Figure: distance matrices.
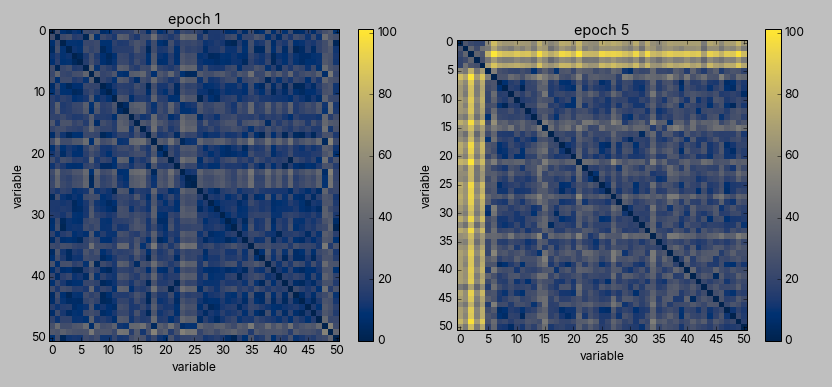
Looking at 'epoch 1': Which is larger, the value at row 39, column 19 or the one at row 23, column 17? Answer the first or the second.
the second
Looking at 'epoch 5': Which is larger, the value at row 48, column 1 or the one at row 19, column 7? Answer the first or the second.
the first
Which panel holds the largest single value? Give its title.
epoch 5
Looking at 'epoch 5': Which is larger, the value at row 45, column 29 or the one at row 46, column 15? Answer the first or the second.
the second
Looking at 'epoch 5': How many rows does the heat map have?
51
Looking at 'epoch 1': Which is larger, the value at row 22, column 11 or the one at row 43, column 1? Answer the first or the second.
the second
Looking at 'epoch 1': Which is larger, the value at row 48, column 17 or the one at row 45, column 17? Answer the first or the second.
the first
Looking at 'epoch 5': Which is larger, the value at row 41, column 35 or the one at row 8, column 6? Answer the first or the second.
the second
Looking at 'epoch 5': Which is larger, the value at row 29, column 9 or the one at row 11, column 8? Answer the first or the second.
the first
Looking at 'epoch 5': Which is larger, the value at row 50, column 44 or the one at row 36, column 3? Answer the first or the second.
the second
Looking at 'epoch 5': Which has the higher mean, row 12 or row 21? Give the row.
21
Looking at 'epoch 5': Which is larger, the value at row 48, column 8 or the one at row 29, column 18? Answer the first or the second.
the second
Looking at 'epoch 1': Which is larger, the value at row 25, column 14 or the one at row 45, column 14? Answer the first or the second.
the first
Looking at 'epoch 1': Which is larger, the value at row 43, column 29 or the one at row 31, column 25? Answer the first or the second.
the second
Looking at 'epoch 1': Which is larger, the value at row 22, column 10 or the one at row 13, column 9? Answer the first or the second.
the second
